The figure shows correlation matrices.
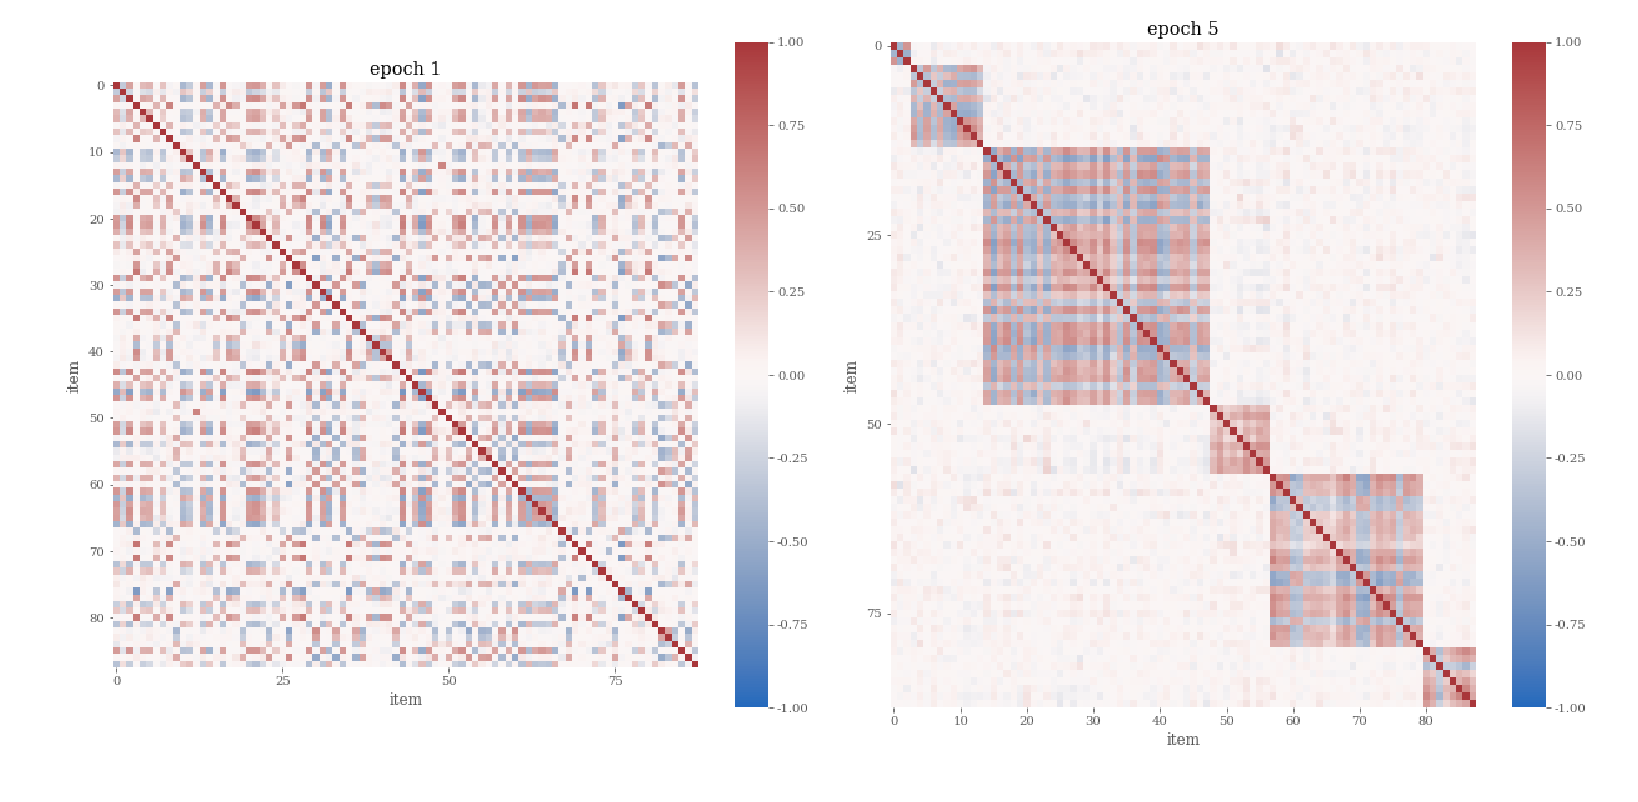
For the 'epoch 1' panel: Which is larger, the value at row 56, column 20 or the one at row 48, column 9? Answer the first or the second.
the second
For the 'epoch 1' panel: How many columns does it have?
88
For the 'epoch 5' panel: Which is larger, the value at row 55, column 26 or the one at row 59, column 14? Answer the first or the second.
the second
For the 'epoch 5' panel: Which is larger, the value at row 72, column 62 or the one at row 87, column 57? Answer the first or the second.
the first
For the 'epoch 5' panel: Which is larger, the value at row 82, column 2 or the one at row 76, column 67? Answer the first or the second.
the first
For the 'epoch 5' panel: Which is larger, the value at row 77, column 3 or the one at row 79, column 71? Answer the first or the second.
the first
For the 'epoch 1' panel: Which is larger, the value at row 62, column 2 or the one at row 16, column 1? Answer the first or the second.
the second
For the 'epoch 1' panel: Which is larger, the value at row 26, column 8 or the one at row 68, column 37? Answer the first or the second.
the second
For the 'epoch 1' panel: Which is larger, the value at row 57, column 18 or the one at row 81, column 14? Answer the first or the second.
the second
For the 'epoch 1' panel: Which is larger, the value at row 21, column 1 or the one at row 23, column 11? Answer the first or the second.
the second
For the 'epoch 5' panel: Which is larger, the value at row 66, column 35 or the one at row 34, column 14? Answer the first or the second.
the first
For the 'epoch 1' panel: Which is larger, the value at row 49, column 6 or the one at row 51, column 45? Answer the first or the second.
the second
